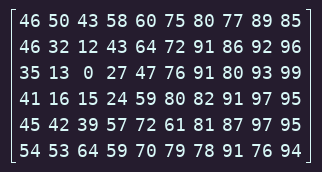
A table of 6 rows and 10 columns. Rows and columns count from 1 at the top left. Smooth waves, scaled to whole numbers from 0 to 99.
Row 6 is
54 53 64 59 70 79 78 91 76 94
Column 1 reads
46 46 35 41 45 54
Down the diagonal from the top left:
46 32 0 24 72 79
